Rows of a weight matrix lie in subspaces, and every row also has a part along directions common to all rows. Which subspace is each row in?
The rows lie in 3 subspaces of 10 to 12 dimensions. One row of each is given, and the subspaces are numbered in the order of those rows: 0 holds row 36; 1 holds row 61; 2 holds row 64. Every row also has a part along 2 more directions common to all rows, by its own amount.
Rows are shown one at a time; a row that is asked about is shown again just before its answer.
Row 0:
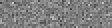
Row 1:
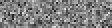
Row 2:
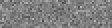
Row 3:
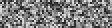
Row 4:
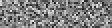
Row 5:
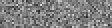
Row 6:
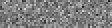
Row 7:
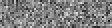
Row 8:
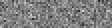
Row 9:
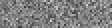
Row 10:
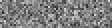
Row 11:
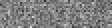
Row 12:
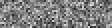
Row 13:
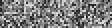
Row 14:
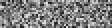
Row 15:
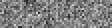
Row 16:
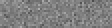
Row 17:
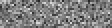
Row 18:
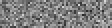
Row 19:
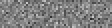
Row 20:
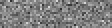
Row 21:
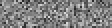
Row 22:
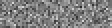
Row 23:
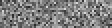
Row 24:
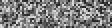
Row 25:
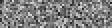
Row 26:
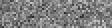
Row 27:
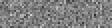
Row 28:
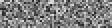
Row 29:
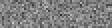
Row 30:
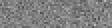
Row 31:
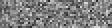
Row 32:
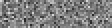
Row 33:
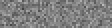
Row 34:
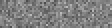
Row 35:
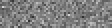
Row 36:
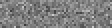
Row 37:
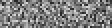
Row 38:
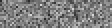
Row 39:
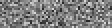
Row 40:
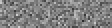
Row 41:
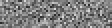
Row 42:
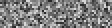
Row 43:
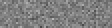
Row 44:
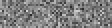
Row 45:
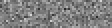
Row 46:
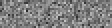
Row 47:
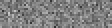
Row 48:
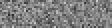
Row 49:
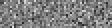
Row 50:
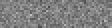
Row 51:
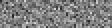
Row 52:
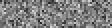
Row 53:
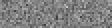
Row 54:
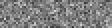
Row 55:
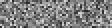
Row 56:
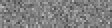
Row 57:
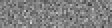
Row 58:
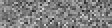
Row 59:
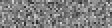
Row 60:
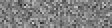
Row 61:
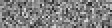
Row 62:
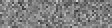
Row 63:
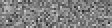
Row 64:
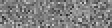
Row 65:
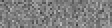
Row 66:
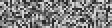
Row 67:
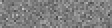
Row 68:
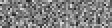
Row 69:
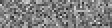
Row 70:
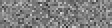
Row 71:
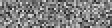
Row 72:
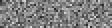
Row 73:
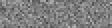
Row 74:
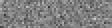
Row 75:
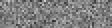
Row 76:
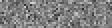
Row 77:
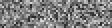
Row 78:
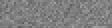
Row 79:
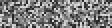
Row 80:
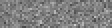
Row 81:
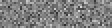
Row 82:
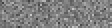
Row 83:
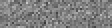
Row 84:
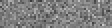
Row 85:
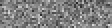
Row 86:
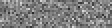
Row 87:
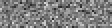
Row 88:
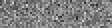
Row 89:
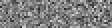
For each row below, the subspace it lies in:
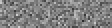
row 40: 1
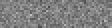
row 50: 2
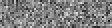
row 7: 0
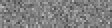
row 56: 2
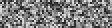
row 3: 0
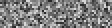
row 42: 0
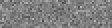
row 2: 0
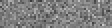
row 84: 2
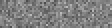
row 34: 1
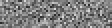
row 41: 1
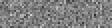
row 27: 0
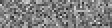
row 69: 0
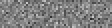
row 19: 2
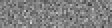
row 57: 1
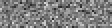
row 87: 2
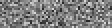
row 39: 1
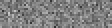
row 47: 1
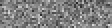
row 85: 1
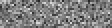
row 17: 0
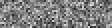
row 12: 1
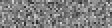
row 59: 0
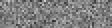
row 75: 2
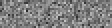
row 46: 1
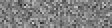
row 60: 1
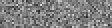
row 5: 0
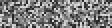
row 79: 1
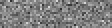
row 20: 1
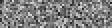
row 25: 0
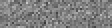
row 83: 2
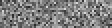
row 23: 1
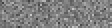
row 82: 1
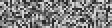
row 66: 2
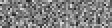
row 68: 0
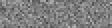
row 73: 0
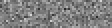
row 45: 0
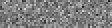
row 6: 2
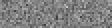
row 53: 1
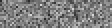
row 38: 1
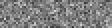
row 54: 1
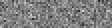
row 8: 2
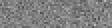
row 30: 0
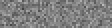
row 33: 1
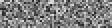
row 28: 0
